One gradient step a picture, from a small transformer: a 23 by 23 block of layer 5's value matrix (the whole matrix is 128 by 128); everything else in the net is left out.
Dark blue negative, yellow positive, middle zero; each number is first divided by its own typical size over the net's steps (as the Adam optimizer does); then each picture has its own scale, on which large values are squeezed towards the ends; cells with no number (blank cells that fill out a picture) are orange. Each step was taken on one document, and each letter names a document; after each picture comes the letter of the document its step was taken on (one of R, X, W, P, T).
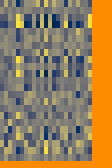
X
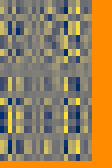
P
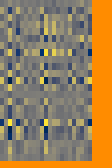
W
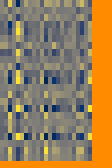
W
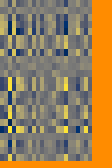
P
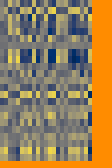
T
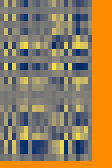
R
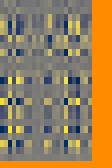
P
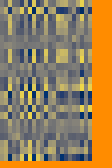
T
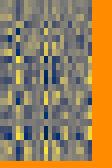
X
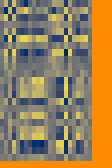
R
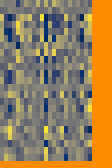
X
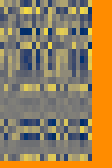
T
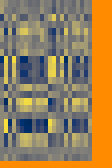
R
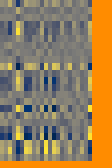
W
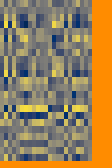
R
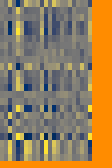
W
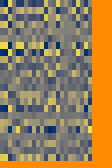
T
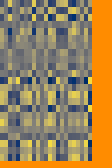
T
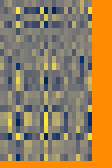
W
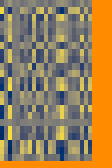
T
